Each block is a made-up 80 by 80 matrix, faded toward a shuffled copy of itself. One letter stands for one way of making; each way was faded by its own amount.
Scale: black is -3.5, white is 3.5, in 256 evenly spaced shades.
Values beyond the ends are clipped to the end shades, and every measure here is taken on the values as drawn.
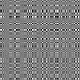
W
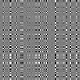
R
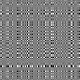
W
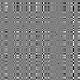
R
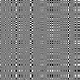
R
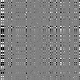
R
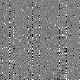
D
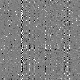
D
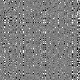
D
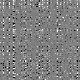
D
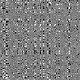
D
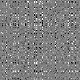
D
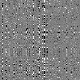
D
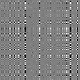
R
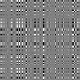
R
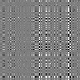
R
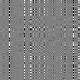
R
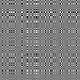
W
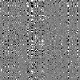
D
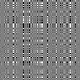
R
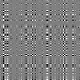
R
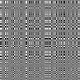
W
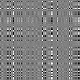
R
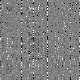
D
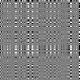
R
